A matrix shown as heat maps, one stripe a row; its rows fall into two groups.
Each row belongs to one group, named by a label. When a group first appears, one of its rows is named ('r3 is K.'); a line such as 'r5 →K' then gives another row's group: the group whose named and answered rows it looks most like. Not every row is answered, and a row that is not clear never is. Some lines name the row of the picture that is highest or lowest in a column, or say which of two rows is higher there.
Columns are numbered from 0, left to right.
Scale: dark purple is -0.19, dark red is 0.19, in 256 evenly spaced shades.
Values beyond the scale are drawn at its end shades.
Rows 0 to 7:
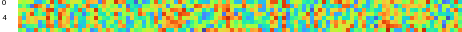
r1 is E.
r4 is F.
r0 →F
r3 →F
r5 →F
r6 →F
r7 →E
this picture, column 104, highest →1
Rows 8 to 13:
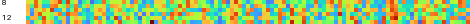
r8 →F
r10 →E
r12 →E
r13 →E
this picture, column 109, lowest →12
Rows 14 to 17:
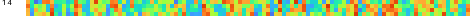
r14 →E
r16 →E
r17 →E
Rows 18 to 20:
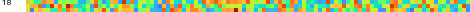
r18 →E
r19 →F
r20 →F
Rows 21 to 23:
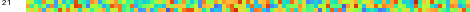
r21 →E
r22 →E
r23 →F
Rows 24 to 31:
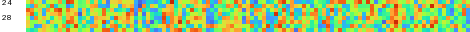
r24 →F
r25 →E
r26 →F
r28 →F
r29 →F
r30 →E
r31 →F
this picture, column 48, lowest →28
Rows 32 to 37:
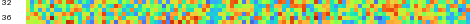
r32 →F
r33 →E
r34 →E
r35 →F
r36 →F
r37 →F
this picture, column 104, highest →34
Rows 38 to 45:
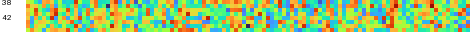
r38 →E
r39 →E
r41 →F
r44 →E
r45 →F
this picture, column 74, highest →45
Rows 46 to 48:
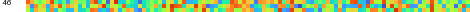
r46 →E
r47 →F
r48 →E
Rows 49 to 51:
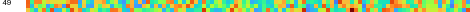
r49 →F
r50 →F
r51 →E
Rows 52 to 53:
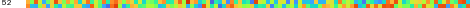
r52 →F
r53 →E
